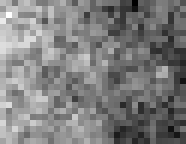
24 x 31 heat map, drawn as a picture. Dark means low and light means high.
Slope: up to the left. Average level on the scale: 50%. Stripes: none. Histogram: bell-shaped. Ninth with the highest average: top left.
